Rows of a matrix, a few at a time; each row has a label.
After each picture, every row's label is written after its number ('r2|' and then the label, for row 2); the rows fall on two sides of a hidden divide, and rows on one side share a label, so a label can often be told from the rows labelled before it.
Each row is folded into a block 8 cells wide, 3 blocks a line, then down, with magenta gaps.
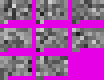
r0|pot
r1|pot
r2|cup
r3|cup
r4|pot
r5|pot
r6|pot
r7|pot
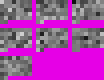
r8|pot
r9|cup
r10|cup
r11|cup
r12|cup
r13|pot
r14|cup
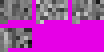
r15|cup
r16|pot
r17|pot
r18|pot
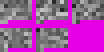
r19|cup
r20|cup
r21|cup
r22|pot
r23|cup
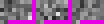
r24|cup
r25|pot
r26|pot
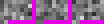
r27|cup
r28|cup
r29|cup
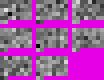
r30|cup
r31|pot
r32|pot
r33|pot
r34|cup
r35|pot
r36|pot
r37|cup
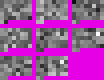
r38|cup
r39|pot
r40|cup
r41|pot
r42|cup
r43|cup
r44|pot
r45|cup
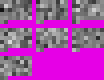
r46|pot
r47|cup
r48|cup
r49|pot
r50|pot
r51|cup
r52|cup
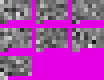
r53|pot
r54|cup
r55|pot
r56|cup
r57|cup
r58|cup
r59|pot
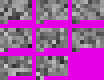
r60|pot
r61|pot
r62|cup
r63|cup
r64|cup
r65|cup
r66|cup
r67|pot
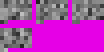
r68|pot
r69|cup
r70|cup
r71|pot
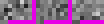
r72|pot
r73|cup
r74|pot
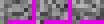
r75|cup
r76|cup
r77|pot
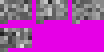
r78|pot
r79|pot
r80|cup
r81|cup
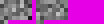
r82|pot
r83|cup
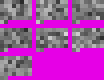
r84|cup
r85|cup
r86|pot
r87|pot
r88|cup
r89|pot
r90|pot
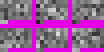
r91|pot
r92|pot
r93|pot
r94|pot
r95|cup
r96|pot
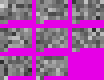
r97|pot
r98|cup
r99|cup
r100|cup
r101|pot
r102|cup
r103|pot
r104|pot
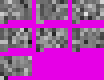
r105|cup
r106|pot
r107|cup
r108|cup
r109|cup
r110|cup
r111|cup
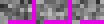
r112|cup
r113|pot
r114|pot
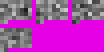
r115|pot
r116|pot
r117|cup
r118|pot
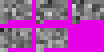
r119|cup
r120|pot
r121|cup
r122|cup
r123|pot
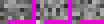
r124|cup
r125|cup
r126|cup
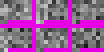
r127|cup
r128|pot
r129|cup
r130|pot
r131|pot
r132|pot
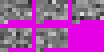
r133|pot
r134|pot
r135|pot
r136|cup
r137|cup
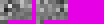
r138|pot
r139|pot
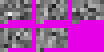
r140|pot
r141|pot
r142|pot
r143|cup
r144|cup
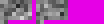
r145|cup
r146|pot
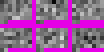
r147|cup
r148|pot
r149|cup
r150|pot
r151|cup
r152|pot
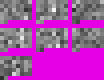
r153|cup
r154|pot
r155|cup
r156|pot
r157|cup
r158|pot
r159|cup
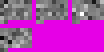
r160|pot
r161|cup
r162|pot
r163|cup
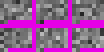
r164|pot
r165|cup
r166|cup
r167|pot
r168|cup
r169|cup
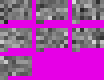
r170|cup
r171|cup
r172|pot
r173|cup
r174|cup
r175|pot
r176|pot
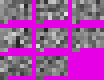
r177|pot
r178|cup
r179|pot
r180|pot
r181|pot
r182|cup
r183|cup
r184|cup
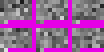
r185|cup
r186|pot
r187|pot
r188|pot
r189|pot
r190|pot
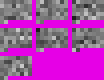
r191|pot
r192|pot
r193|cup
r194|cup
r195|cup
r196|cup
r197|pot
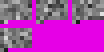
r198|pot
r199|cup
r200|cup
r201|cup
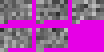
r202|cup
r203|pot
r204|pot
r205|cup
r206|pot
